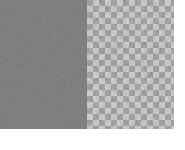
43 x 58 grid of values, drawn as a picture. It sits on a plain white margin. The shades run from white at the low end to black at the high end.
The table splits into one row of 2 panels. Panel 1,1: middling, flat. Panel 1,2: low, checkered.
